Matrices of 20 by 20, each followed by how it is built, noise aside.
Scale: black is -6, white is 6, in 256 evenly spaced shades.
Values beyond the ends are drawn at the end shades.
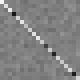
diagonal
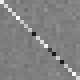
diagonal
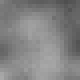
smooth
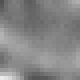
smooth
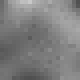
smooth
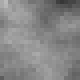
smooth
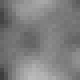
smooth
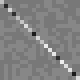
diagonal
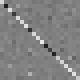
diagonal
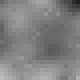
smooth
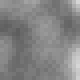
smooth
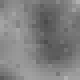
smooth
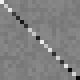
diagonal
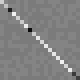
diagonal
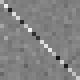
diagonal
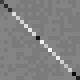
diagonal
